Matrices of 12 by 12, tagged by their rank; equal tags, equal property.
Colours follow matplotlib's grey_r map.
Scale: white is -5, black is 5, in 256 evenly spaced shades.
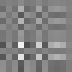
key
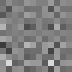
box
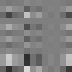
key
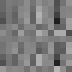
box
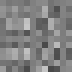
box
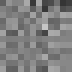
box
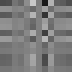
key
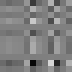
key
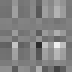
key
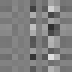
key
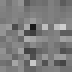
box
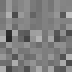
box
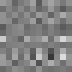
box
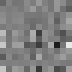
box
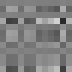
key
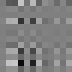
key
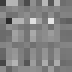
box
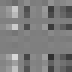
key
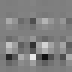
key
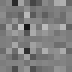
box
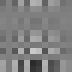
key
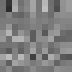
box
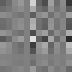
key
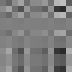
key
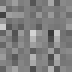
box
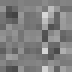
box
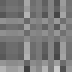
key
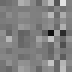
box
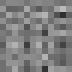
box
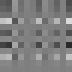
key
